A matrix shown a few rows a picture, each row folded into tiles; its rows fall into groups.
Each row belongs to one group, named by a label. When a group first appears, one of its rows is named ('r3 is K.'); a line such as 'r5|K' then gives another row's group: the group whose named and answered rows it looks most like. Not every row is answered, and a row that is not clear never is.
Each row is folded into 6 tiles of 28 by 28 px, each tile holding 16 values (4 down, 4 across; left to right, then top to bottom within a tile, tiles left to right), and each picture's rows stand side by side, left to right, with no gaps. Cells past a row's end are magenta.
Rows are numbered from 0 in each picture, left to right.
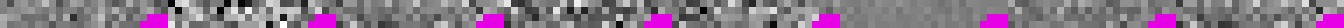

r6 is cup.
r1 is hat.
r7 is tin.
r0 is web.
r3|cup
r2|tin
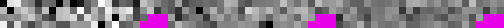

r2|cup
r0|hat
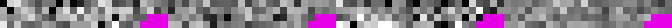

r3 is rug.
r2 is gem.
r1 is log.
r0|hat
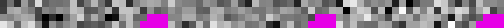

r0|log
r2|hat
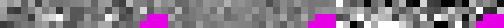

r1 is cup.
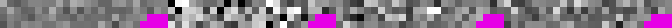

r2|web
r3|cup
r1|hat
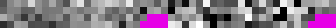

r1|log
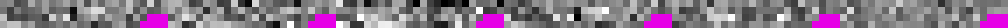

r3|web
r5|cup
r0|web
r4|rug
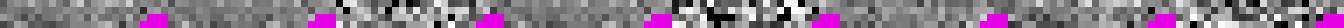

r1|tin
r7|gem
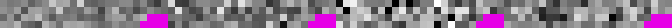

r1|cup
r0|rug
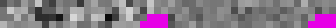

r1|cup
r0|log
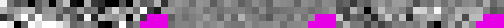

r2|web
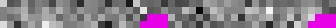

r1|web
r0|gem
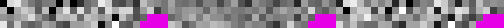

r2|hat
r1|gem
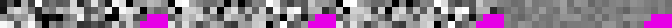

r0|log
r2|hat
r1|hat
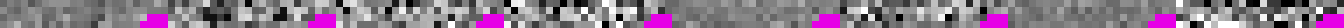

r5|log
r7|gem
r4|tin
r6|cup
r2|hat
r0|tin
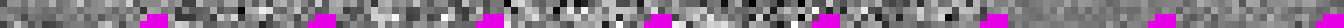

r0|tin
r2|rug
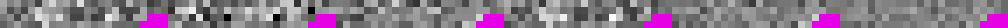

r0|rug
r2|web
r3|rug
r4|web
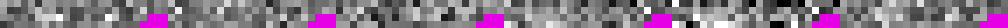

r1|cup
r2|log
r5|rug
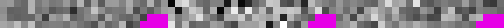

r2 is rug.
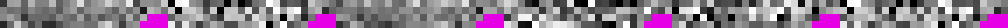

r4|log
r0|tin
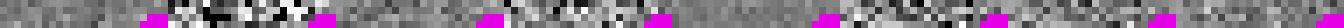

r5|gem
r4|cup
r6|gem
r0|tin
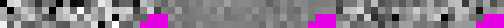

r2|log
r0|hat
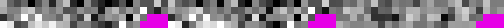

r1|gem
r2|log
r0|gem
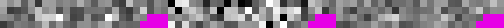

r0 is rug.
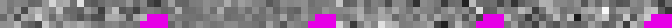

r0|rug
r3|web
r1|cup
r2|gem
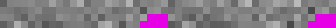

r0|tin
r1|tin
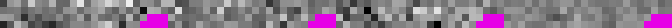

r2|web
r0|tin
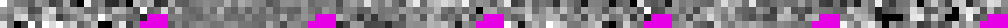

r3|gem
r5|log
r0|gem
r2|tin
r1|cup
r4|rug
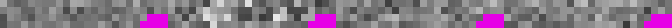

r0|cup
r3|tin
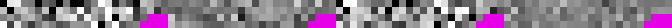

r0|hat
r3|cup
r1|web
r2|hat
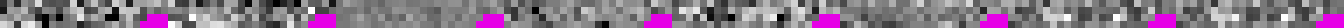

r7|rug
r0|log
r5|tin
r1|gem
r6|rug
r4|log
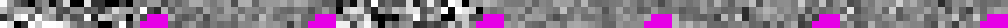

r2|log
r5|cup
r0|gem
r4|web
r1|tin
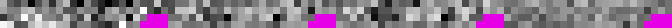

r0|gem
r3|tin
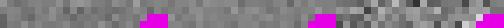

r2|web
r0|cup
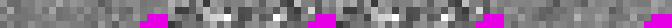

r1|rug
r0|cup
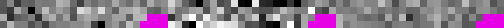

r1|gem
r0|web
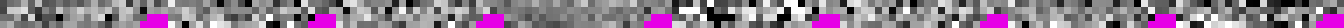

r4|log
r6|gem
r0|log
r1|gem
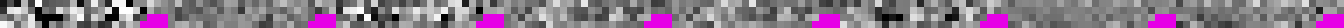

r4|rug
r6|tin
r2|log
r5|log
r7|tin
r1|web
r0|log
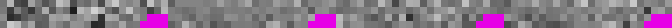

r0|web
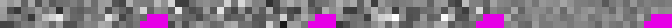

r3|cup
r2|rug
